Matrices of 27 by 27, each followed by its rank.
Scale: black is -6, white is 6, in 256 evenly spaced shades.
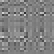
two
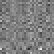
three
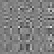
three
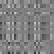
two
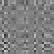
two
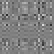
two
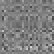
three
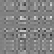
two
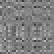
three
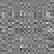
three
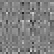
three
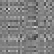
three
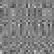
three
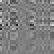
two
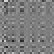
two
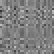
three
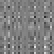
two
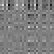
two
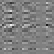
two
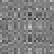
three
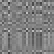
two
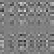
two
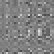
three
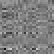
three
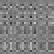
two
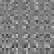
three
